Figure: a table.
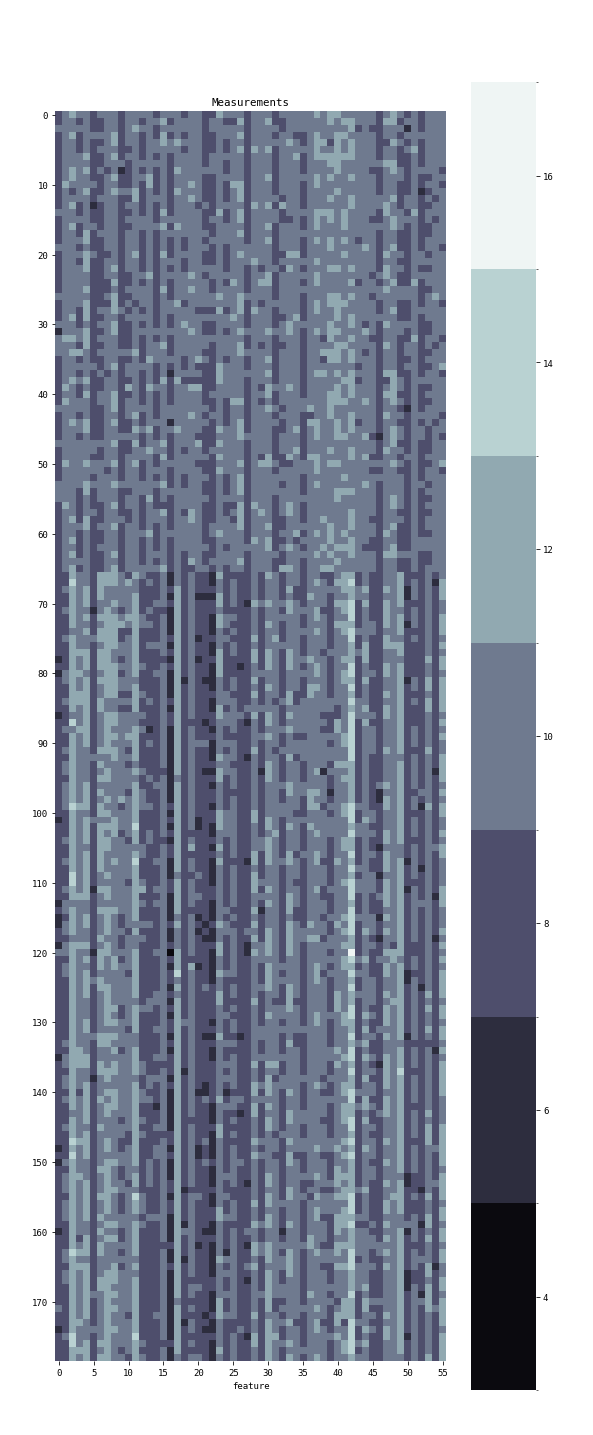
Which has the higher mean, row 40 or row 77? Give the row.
40
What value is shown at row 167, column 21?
8
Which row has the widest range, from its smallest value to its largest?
120
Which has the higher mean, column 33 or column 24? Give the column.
33
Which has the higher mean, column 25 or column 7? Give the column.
7
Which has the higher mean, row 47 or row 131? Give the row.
47
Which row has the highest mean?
50
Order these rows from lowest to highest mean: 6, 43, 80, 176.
80, 43, 176, 6
